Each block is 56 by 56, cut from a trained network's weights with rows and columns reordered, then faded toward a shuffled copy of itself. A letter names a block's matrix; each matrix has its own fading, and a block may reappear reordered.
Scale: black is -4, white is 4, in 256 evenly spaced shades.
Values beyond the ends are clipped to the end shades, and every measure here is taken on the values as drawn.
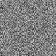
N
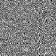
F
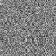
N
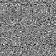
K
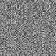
N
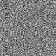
N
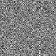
F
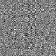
F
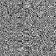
F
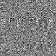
F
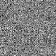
K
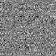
K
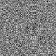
N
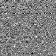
K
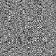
F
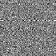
K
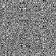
F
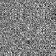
F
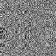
N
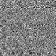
K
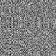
N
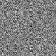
N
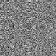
N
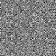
K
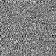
K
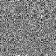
F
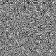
K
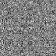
K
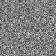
N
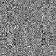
F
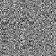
F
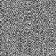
N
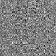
F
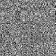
F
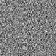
N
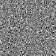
F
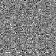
K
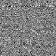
K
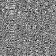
F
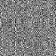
F
